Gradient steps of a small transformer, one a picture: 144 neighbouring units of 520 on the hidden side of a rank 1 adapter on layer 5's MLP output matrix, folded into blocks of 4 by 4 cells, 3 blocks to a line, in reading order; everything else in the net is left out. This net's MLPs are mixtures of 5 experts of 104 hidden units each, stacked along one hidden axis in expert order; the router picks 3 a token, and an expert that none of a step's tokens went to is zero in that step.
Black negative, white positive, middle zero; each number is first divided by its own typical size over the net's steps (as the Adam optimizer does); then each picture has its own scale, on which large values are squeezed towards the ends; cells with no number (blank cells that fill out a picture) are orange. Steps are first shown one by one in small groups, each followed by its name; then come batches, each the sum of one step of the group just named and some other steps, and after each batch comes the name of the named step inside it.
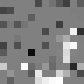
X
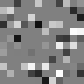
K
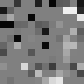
X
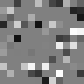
K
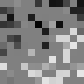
X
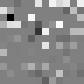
K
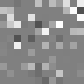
K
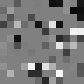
K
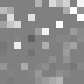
X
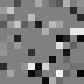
K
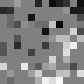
X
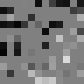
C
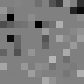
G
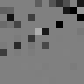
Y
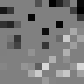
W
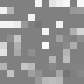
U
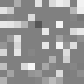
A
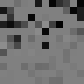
Y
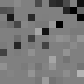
Y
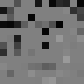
C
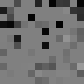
W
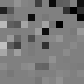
Y
